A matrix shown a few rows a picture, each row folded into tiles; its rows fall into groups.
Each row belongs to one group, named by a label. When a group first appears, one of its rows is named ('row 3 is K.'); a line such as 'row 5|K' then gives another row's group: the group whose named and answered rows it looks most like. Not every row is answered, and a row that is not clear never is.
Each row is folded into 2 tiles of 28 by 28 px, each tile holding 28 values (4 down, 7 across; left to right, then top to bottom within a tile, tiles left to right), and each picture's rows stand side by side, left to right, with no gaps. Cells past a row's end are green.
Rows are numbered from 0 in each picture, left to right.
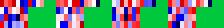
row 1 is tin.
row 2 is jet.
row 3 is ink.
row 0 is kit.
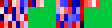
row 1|ink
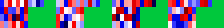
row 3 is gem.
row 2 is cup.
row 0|jet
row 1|ink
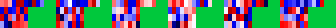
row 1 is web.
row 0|tin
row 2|ink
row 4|cup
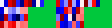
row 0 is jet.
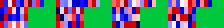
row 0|ink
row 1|web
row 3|cup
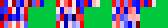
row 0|ink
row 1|kit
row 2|kit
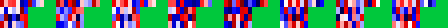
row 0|kit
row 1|gem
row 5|jet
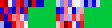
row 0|tin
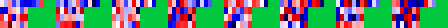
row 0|web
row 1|cup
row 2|cup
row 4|ink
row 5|cup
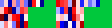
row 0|cup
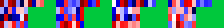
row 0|kit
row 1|jet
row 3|cup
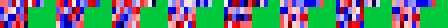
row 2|ink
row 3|web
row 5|web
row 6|jet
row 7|web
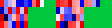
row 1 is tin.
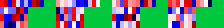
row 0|gem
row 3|tin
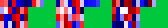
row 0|gem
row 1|cup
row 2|gem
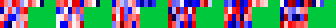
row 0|ink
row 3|web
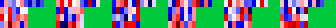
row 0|cup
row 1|tin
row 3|jet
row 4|gem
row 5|web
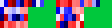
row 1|tin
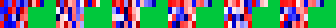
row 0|ink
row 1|kit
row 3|tin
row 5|tin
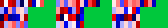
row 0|kit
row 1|cup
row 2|gem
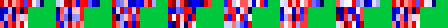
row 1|jet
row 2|web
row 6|web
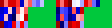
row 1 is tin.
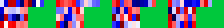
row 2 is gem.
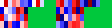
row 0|gem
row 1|tin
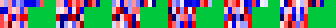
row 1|gem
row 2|cup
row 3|web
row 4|kit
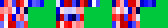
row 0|cup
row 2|cup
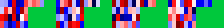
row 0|ink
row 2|kit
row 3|cup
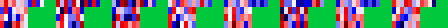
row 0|tin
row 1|kit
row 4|cup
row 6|cup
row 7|ink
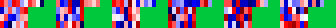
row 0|ink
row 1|ink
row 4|gem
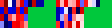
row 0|tin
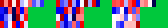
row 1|ink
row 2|tin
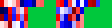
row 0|web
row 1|gem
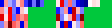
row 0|cup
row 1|gem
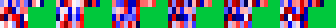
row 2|ink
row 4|kit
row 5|cup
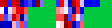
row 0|gem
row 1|cup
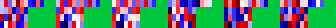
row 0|cup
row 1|ink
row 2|ink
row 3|web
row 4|tin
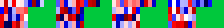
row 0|tin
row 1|cup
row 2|gem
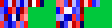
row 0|ink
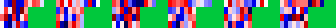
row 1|tin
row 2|gem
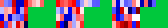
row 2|web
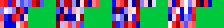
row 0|gem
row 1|kit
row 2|jet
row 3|jet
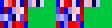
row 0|jet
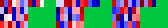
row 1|jet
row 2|ink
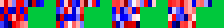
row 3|tin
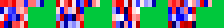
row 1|kit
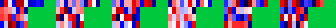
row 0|cup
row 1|cup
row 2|cup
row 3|cup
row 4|jet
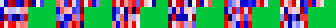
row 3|kit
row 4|web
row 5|kit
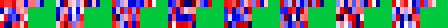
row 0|tin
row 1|jet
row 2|web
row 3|jet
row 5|ink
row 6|cup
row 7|kit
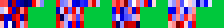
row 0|gem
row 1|web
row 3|web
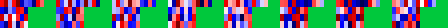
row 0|gem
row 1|ink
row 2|cup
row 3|jet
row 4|kit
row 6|gem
